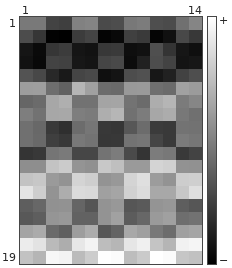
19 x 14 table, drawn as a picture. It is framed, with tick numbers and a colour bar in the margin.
Stripes: horizontal, repeating 3 times. Slope: up to the bottom. Average level on the scale: 50%.
